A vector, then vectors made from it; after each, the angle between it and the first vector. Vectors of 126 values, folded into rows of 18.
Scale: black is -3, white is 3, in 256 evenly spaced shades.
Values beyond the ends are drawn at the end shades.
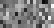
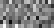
orthogonal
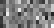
partly aligned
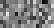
nearly parallel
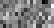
nearly parallel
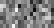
orthogonal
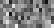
partly aligned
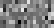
partly aligned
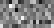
orthogonal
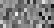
nearly opposite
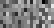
nearly parallel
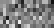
partly opposed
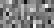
orthogonal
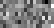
nearly parallel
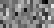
nearly parallel
